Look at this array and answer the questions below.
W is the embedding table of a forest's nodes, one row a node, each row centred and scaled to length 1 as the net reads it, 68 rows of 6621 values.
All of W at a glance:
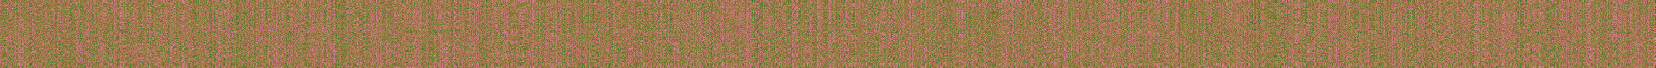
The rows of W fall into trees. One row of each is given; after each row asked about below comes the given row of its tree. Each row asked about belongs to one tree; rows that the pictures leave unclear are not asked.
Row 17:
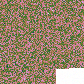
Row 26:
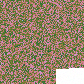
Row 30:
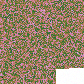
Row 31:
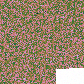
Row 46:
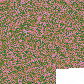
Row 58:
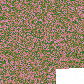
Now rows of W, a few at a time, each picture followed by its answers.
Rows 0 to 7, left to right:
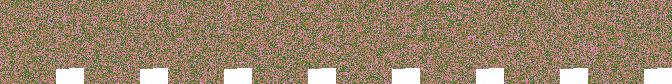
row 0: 26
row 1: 26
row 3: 17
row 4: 17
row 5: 46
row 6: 17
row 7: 26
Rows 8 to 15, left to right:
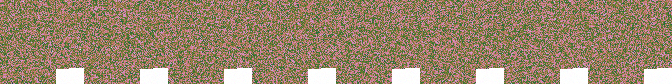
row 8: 46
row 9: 30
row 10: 26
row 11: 17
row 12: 26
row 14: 46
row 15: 26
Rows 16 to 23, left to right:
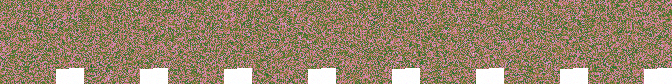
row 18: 26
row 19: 30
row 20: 58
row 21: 46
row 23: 17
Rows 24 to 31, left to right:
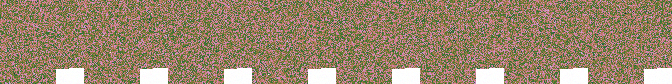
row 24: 30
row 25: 58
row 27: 58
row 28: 46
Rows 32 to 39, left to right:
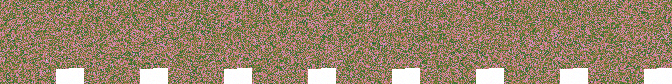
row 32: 31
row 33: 17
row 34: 26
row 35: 17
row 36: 26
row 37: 46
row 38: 17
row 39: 46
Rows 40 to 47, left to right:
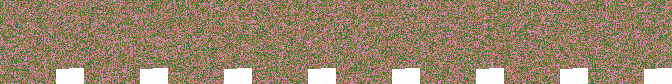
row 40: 26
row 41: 31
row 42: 17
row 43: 58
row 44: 58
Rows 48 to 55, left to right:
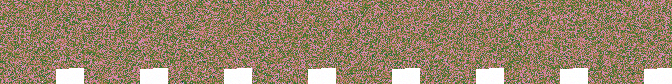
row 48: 58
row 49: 58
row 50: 46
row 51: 30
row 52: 58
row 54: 31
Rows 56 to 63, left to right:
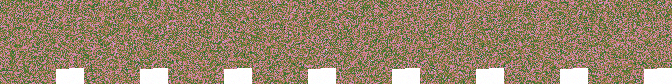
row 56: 26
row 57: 17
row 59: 46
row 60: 58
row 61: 26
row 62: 46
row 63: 17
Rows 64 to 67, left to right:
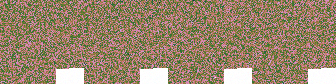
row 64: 17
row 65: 17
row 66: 26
